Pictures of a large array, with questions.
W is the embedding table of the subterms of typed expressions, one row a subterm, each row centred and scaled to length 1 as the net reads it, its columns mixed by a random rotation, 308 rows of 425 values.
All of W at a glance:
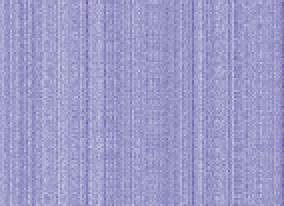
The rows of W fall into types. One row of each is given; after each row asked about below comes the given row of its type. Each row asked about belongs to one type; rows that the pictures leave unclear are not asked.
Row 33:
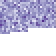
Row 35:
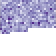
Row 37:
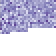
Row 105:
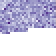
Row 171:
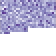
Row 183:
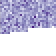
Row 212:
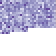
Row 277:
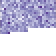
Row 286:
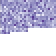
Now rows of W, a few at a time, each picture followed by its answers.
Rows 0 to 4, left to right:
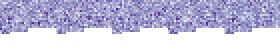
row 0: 35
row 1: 286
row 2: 183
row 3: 35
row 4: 286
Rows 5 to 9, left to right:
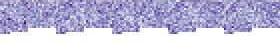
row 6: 33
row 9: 105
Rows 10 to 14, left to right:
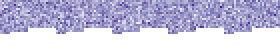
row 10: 171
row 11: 37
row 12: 33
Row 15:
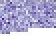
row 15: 37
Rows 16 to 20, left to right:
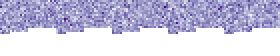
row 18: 277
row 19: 277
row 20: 212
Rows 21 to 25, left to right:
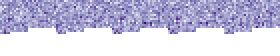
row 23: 35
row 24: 35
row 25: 183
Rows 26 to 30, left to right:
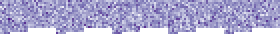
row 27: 183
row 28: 212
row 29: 33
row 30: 286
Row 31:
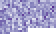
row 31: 33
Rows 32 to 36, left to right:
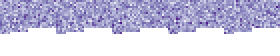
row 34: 277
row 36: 183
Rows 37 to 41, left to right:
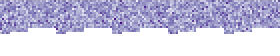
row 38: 37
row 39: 37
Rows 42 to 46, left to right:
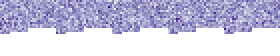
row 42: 37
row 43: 33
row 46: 35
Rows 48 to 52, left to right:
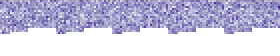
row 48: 286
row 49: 212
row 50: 171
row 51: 171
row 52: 171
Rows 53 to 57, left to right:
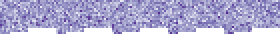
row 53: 33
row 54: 286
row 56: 277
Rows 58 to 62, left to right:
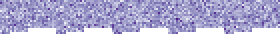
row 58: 286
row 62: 35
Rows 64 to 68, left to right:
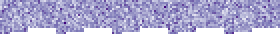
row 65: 277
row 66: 33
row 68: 277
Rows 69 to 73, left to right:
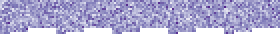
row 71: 171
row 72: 277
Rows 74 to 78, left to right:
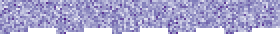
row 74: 171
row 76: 33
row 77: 277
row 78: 212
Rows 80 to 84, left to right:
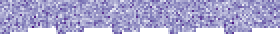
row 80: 183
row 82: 105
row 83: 286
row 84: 277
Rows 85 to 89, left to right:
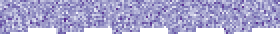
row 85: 33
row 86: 286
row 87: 183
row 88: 171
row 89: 35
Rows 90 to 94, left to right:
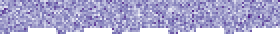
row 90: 171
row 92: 37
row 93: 286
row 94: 183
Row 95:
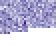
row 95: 286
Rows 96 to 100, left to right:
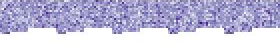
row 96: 105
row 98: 37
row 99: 35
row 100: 35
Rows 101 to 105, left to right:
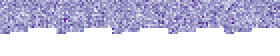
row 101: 171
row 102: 286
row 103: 37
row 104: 183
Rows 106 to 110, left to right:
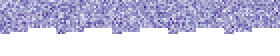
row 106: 105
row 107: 212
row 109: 37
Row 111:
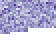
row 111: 171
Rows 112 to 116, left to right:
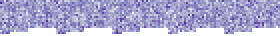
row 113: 212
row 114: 286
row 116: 183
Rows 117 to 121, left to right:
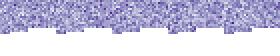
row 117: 171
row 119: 171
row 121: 277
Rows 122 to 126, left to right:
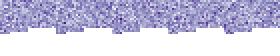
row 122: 183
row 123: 277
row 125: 183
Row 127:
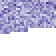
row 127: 171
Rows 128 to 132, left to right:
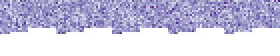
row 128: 183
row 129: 212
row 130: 277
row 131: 105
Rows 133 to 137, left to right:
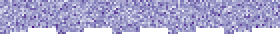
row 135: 171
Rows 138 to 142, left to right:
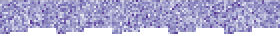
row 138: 33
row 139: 212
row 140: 183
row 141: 105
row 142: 33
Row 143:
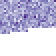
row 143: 183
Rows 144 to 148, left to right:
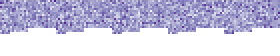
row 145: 37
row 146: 37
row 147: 171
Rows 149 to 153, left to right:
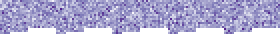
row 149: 105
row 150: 183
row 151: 286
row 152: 37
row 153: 35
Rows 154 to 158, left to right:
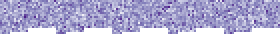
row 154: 183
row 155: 212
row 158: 33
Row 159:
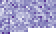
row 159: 277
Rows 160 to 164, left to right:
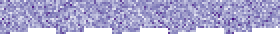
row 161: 33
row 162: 37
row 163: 37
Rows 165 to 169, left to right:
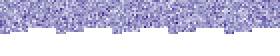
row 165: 33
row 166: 183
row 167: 183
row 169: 277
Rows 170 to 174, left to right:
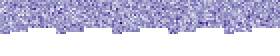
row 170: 171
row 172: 277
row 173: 35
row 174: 33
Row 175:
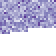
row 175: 35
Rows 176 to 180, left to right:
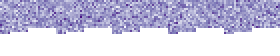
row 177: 286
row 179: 277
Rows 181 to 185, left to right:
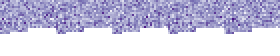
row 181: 37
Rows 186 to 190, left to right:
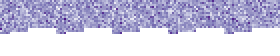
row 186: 37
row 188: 277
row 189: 277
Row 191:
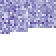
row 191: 37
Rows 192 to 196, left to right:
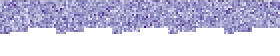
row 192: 33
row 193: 183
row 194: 183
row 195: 286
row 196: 171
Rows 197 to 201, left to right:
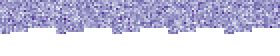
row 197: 286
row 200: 33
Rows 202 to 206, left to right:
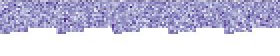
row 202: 171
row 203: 286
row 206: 33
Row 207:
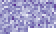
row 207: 171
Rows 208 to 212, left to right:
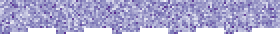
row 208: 277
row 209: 277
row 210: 105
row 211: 212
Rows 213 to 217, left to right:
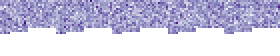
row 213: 286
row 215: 171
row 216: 277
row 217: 171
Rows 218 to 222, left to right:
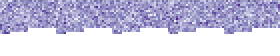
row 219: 277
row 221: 35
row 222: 171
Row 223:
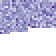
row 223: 183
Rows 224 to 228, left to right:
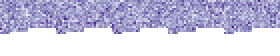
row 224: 37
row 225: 35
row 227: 171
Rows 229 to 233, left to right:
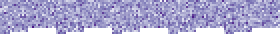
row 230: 212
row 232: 183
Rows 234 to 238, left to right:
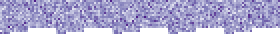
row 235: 37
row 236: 286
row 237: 105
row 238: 183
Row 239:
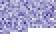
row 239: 37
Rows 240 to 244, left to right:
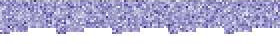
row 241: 277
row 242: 183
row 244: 171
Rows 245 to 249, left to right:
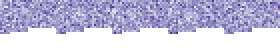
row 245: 183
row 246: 171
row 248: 277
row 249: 171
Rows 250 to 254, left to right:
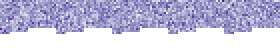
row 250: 35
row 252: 171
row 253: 37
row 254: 105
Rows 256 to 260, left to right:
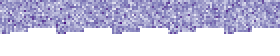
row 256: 286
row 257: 277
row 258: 277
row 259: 212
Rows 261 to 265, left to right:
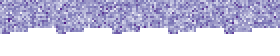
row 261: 286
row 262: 105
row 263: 212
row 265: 277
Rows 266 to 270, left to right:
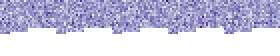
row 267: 183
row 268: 37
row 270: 37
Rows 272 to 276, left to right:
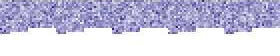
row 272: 35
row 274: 35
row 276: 212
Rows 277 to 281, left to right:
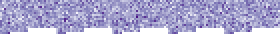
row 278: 286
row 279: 286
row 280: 171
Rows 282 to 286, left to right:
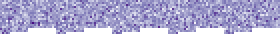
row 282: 35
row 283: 183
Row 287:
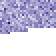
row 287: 277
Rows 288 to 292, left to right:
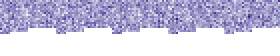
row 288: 37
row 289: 183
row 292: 183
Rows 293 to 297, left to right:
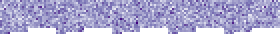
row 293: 277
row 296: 171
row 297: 212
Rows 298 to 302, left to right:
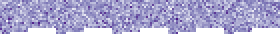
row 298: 35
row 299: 37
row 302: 105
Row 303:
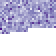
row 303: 35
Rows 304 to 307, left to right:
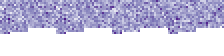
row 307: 35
